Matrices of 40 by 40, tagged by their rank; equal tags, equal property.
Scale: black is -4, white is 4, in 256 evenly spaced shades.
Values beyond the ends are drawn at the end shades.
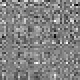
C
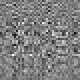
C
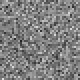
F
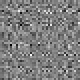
C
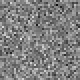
F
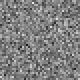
F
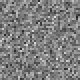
F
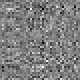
C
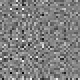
C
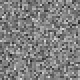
F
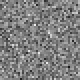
F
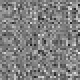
C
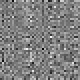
C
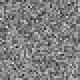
F
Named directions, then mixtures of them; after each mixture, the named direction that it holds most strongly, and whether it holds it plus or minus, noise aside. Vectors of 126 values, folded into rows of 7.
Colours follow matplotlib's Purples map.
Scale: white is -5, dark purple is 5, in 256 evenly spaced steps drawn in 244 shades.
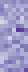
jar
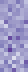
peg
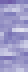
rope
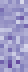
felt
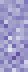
peg, minus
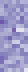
jar, minus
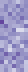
peg, minus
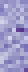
jar, plus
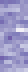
rope, plus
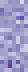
felt, plus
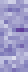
rope, minus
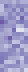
jar, minus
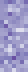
peg, minus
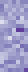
jar, plus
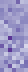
peg, plus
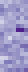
jar, plus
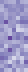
jar, minus
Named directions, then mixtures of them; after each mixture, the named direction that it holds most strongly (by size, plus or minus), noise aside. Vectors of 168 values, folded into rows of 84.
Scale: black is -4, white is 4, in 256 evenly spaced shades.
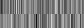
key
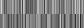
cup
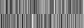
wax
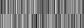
key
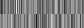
key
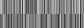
cup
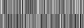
cup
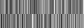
wax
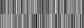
key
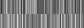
cup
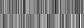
cup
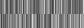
wax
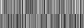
cup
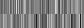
key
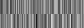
key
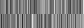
wax
